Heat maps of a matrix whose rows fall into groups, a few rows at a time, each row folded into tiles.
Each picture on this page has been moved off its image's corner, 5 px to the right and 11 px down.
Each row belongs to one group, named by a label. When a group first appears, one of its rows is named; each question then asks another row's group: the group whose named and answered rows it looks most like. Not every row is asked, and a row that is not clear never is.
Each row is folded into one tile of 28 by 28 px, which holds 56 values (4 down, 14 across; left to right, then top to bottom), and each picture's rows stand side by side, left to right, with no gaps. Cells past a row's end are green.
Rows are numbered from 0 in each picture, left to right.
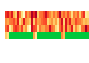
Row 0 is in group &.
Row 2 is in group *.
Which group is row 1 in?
&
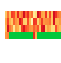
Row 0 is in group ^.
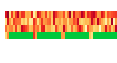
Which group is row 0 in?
^
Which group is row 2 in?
^
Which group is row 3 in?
&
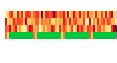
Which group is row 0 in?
*
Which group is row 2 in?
^
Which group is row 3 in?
*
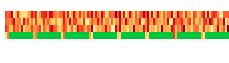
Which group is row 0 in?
&
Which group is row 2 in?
^
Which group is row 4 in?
&
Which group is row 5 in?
&
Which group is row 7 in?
&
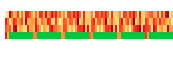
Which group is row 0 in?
*
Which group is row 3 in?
^
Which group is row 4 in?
^
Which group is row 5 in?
*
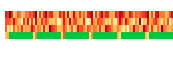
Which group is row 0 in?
&
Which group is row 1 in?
^
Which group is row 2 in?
^
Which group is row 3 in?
^
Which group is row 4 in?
&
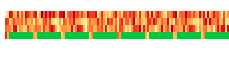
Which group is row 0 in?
*
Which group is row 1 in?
^
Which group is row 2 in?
^
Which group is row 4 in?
^
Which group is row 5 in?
&
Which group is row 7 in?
^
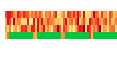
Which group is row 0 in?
^
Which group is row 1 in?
*
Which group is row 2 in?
^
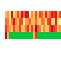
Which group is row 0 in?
*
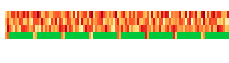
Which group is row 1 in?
&
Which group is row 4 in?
*
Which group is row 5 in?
*
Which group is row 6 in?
*
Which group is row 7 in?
^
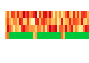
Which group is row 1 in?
^
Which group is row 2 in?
*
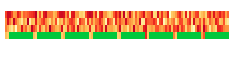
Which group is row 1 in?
&
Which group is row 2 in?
&
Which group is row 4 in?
&
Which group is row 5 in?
*
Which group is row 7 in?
^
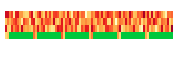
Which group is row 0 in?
&
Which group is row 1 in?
*
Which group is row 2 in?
*
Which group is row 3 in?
^
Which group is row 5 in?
&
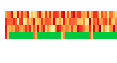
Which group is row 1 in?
*
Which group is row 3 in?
*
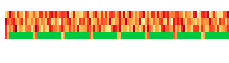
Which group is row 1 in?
^
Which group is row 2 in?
&
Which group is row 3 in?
*
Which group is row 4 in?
&
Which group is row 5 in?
^
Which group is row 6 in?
*
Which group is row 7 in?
&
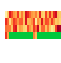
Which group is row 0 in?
*
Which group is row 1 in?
*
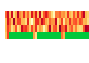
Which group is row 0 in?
^
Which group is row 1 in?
&
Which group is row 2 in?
*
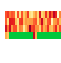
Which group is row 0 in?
*
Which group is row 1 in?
*
